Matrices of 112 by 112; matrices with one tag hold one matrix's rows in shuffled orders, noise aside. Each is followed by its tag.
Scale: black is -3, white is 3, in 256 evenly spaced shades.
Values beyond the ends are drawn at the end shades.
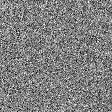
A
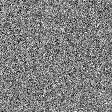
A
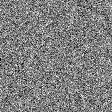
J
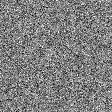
J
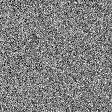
A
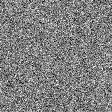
J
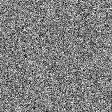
J
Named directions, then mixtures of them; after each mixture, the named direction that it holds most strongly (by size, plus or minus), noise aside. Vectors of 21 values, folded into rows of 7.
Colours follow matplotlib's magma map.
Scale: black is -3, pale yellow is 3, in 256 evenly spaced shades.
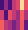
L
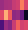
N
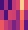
L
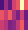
L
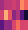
N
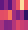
N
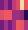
N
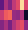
N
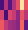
L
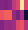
N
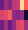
N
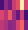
L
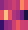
N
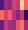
N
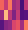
L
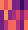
L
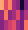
L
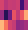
N
